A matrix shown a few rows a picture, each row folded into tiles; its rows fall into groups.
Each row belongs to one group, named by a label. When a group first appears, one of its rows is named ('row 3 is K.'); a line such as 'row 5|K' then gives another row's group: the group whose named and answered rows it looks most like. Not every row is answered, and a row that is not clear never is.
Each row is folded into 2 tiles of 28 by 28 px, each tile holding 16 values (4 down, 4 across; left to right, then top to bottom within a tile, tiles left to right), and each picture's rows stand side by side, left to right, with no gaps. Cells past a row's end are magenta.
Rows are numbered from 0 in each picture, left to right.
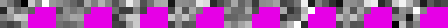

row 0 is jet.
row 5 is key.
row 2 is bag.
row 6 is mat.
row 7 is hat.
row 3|mat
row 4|bag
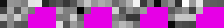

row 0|mat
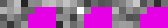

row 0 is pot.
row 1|hat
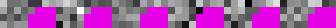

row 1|hat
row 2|jet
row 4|pot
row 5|mat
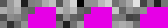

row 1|pot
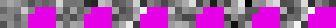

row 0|hat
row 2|key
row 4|pot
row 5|key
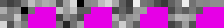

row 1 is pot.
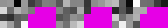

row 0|bag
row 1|bag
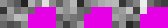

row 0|jet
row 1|pot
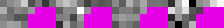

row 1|hat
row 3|pot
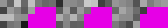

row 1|mat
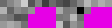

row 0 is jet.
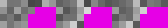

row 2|key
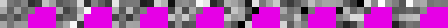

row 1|key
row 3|mat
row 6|jet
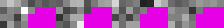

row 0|hat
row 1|bag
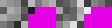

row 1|key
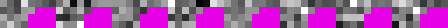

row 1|bag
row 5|hat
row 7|hat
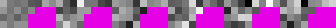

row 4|jet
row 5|pot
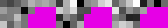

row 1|pot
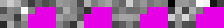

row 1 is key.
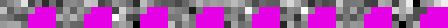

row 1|mat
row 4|hat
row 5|hat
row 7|pot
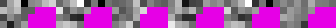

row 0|pot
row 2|key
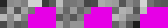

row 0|mat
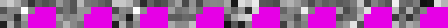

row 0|hat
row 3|bag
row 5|hat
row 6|key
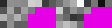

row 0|mat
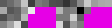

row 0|key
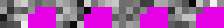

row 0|bag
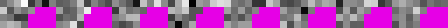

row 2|jet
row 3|pot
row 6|mat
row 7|hat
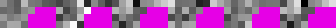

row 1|key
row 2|pot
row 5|pot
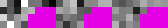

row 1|pot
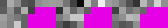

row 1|jet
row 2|jet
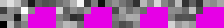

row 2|jet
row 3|bag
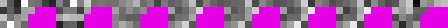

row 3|key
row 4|key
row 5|key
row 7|pot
